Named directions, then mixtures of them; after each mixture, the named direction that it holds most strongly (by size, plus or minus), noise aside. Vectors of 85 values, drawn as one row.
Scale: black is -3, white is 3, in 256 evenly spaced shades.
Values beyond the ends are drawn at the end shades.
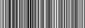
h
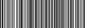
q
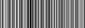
h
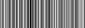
h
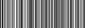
q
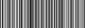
q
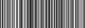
q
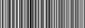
h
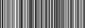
q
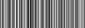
h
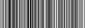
h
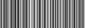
q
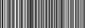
q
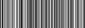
q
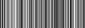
q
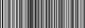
q
